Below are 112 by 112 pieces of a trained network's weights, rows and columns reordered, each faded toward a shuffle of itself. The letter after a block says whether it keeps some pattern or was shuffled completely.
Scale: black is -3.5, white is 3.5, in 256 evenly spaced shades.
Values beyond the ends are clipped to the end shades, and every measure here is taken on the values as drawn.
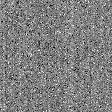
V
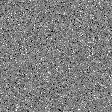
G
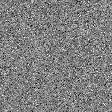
V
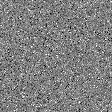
G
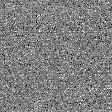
V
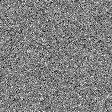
G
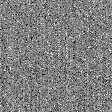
V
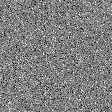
G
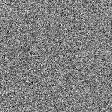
V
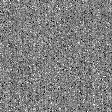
V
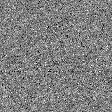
V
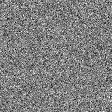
V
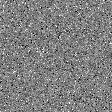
G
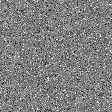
G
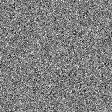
G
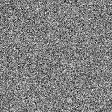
V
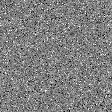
G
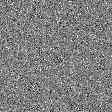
G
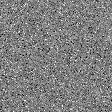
G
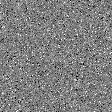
G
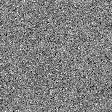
G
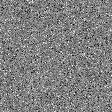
G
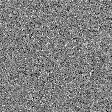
V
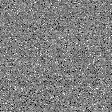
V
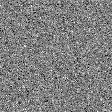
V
